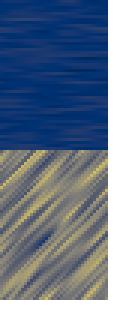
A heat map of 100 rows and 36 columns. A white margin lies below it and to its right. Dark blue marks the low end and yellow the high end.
The table splits into 2 rows of 1 panel. Panel 1,1: very low, streaked across, faint in contrast. Panel 2,1: middling, slanting up to the right, strong in contrast.
